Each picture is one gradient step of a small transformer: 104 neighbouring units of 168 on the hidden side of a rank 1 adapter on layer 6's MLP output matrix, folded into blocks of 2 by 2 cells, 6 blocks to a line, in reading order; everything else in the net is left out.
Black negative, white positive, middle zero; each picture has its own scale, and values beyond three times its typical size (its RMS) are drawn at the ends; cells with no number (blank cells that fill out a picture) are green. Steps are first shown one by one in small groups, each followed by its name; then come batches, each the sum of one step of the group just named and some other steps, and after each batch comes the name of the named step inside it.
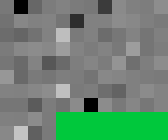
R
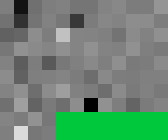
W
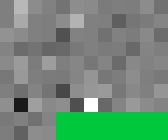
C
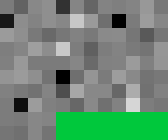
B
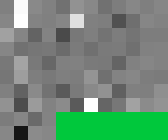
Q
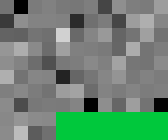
R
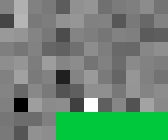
C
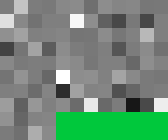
B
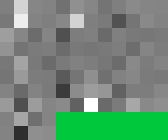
Q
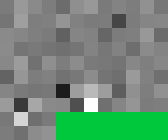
C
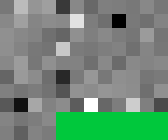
C
